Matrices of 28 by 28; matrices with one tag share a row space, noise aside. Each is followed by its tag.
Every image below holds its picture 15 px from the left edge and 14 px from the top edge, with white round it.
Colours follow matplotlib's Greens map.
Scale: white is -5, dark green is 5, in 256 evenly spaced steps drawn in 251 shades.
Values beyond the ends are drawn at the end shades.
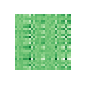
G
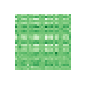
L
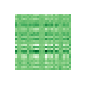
L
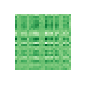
L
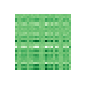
L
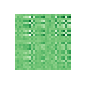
G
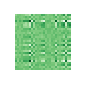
G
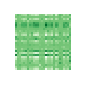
L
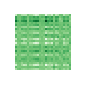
L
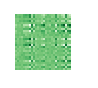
G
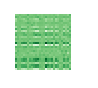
L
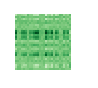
L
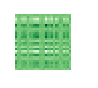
L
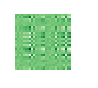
G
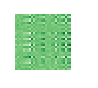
G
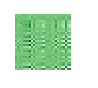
G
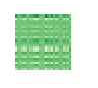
L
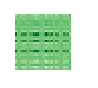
L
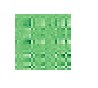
G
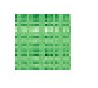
L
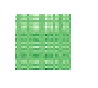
L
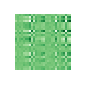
G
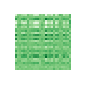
L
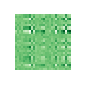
G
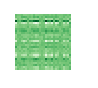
L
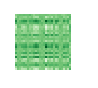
L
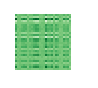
L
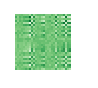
G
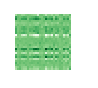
L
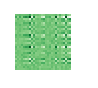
G
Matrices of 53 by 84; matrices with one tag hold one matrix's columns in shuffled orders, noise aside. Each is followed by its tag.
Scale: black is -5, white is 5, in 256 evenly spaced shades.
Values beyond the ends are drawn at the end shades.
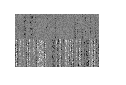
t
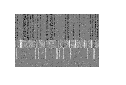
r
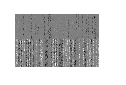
t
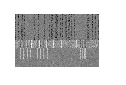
r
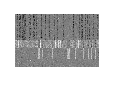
r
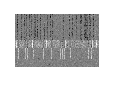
r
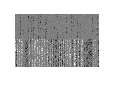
t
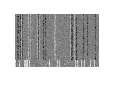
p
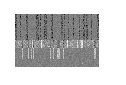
r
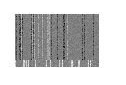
p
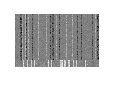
p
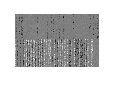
t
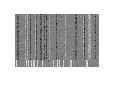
p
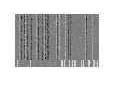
p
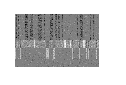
r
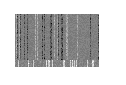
p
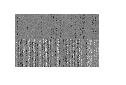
t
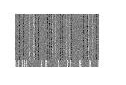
p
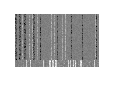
p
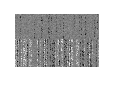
t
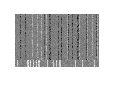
p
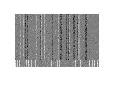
p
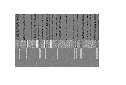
r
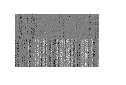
t
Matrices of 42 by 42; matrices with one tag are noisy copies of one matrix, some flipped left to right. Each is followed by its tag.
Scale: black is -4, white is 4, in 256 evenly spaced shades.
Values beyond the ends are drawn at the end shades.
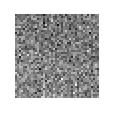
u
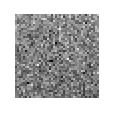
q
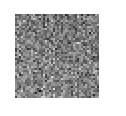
u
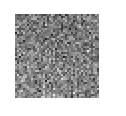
u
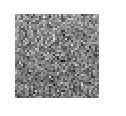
q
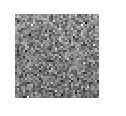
q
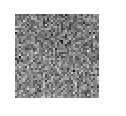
u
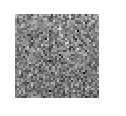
q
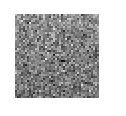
q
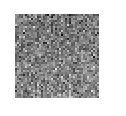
u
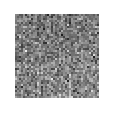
u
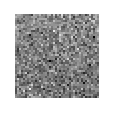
q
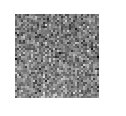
u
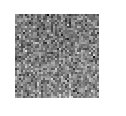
u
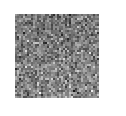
u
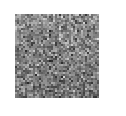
q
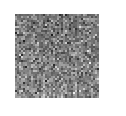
u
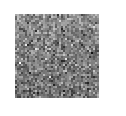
q
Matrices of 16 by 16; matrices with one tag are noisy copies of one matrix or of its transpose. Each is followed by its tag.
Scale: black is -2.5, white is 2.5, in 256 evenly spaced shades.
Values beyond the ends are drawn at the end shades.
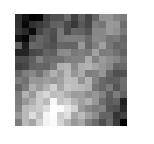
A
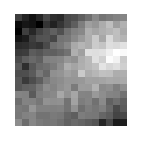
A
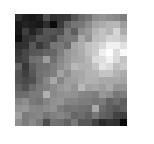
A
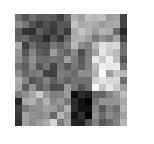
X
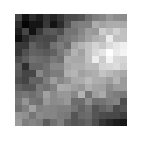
A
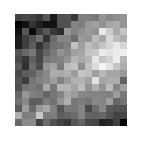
A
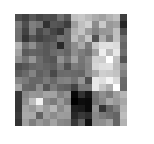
X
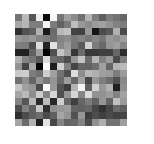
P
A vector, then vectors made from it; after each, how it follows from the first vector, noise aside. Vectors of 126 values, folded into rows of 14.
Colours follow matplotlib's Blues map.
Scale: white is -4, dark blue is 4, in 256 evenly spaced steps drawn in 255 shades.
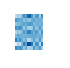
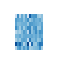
sign-scrambled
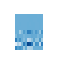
partly zeroed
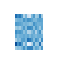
negated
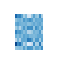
negated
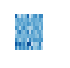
sign-scrambled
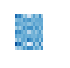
negated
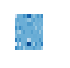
partly zeroed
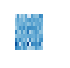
sign-scrambled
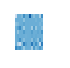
partly zeroed
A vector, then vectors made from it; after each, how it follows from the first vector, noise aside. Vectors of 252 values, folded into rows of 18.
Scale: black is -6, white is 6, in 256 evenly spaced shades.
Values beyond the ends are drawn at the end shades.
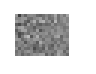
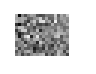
scaled up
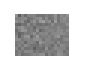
shrunk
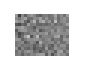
copied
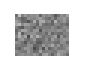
sign-scrambled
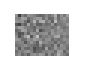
copied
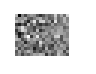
scaled up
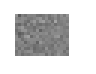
shrunk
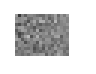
copied
